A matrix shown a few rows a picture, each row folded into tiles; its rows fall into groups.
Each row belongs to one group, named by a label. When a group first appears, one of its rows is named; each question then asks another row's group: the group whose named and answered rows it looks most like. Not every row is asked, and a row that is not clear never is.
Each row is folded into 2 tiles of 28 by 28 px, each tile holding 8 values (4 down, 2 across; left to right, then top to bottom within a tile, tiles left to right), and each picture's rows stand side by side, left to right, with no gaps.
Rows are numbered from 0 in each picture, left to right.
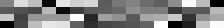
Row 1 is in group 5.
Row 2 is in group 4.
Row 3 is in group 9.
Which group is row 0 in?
9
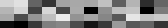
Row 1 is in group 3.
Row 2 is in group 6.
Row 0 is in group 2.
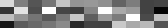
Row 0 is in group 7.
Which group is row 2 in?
6
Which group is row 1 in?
5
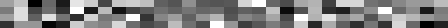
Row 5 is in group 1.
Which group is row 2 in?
5
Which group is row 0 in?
6
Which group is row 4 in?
5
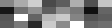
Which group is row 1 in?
3
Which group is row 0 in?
1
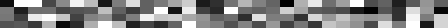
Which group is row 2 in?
5
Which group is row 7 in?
1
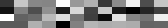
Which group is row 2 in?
3
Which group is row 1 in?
7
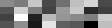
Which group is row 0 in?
1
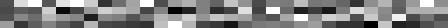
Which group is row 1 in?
5
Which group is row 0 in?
5
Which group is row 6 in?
4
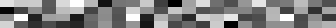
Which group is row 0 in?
5
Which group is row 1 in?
2
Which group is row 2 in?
1
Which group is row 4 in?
9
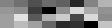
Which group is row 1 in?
4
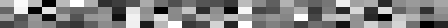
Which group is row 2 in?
1
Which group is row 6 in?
7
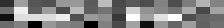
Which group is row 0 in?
1
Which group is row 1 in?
3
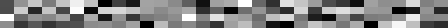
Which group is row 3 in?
6
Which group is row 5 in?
7
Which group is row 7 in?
5
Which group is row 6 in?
4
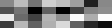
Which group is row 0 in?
3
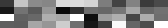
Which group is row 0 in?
9
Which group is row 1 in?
5
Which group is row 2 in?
4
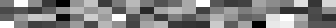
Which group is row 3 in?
2
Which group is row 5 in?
3
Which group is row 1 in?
1
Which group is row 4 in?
4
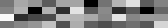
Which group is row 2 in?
3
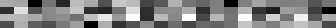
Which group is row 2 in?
6
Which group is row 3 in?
6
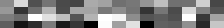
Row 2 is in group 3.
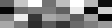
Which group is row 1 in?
7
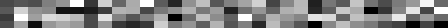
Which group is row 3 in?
1
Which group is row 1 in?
3
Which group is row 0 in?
1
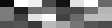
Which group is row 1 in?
5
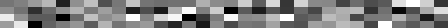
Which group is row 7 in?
5
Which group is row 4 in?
3
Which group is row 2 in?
6
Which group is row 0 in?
3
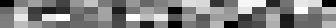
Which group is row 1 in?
9
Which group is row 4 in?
2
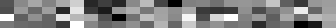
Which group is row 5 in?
4
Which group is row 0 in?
9
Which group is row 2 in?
1
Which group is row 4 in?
3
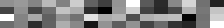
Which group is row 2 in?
2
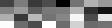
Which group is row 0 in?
4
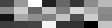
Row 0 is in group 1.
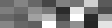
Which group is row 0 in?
4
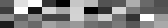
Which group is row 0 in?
7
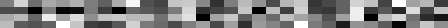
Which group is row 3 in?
6
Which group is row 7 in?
7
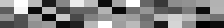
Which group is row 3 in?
3
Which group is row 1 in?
9
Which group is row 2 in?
5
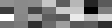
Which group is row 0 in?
3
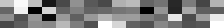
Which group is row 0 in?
7
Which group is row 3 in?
4
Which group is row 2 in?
3
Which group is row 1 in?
4
